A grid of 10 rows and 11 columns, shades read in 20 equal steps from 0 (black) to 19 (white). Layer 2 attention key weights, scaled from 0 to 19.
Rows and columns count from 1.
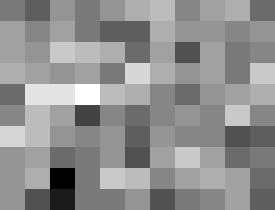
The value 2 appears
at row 10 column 3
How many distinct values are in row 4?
6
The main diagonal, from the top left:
9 10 15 12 14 8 11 15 13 12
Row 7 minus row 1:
7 7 0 1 0 -6 -3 0 -2 -7 -1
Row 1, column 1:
9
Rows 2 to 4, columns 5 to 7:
7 7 13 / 13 8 12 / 9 16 13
